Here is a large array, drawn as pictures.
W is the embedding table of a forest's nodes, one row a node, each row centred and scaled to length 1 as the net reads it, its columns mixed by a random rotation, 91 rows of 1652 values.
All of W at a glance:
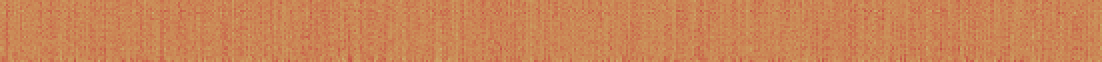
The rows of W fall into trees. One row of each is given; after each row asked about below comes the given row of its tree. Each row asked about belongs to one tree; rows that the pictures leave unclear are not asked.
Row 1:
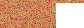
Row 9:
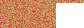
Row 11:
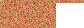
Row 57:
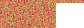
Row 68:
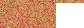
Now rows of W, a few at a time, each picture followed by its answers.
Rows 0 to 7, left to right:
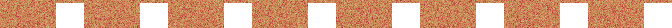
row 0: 68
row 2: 9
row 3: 68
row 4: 9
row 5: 68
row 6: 57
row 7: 9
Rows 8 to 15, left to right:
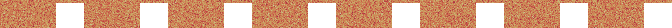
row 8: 68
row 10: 68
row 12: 68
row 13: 11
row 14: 1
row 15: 9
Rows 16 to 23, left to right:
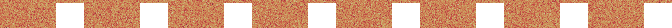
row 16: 9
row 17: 9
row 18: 68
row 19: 68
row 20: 68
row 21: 9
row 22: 68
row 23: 1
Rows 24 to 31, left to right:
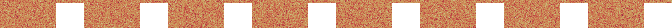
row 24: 9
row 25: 11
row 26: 68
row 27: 9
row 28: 9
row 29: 1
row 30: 11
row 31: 9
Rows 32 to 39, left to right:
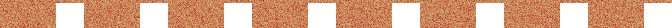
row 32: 68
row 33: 9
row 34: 11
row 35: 57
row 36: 9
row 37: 57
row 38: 11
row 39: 9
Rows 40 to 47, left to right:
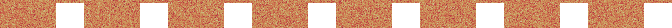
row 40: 9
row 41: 68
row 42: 11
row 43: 11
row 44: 9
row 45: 11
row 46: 57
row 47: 11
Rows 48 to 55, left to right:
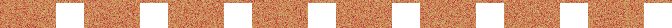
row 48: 9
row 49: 57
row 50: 68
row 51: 57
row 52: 9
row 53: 11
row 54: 11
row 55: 57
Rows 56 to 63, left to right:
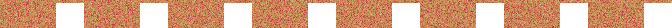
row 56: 11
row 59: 9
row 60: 11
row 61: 68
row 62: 1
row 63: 9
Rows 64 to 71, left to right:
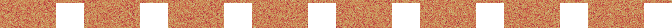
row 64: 68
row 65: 57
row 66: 57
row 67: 9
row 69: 11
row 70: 9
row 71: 11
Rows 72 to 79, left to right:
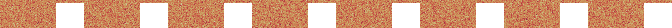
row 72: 11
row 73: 11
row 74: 11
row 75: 68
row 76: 11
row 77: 57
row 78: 57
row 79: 11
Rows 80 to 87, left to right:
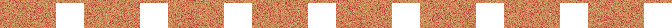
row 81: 11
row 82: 57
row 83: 11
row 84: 57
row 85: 57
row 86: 68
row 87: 57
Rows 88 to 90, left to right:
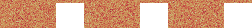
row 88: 57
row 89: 57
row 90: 57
